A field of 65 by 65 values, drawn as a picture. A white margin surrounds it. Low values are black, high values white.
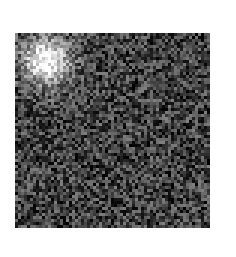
No row or column stands out. No regular stripes run through it. The ninth with the highest average is the top left. One bump rises in the top left. Neither half mirrors the other. On average the colour sits 30% of the way up the scale.
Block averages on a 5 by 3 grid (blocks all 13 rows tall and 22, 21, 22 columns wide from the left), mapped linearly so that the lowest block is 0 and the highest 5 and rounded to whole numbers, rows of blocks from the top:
5 0 0 | 2 0 0 | 0 0 0 | 0 0 0 | 0 0 0
